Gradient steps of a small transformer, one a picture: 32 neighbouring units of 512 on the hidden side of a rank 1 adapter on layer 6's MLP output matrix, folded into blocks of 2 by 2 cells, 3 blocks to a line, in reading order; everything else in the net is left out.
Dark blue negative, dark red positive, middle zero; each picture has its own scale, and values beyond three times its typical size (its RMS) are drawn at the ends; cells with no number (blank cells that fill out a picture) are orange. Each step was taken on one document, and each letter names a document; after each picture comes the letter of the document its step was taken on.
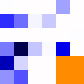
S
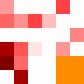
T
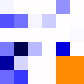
S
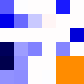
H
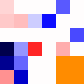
T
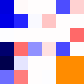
H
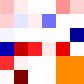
H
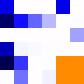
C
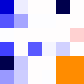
H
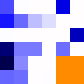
H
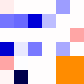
T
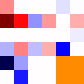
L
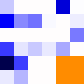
L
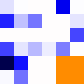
L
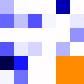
L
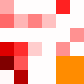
T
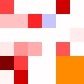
T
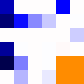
C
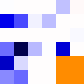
S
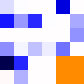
L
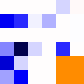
S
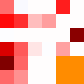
H
